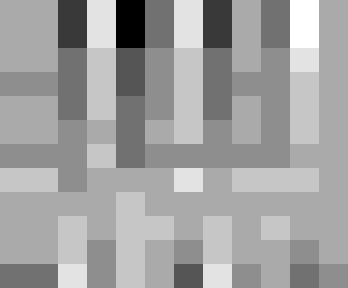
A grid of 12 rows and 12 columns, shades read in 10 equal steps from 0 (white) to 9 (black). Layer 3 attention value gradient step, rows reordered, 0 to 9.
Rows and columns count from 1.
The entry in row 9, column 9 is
3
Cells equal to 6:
3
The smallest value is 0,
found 2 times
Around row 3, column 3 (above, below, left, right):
7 5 3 2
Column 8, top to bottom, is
7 7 5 5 5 4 4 3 3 2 2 1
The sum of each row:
47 47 41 45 41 39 45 30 35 31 36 43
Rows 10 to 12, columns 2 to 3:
3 2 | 3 2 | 5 1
